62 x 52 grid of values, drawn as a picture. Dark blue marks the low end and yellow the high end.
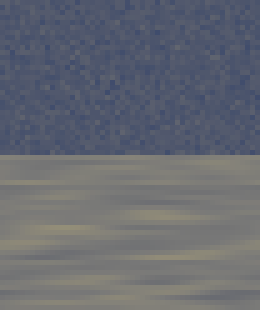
The table splits into 2 rows of 1 panel. Panel 1,1: low, fine-grained, faint in contrast. Panel 2,1: middling, streaked across, faint in contrast.
